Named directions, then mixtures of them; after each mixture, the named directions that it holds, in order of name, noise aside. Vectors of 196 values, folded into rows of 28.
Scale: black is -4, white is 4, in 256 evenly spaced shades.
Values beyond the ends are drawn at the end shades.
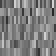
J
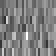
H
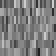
J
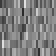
H, J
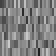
H, J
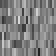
H, J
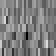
H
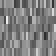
H, J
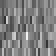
H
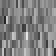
H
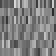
J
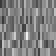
H, J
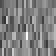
H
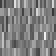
J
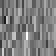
H
